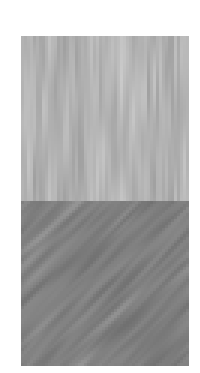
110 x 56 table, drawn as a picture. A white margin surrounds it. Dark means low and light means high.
It is made of 2 by 1 panels. Panel 1,1: high, streaked downward, faint in contrast. Panel 2,1: middling, slanting up to the right, faint in contrast.
